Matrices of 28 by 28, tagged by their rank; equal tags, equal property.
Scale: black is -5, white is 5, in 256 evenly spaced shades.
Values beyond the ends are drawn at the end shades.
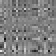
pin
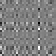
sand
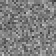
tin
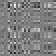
sand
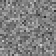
tin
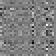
pin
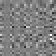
pin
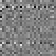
pin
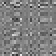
pin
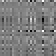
sand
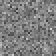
tin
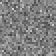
tin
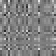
sand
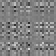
sand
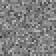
tin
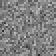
tin
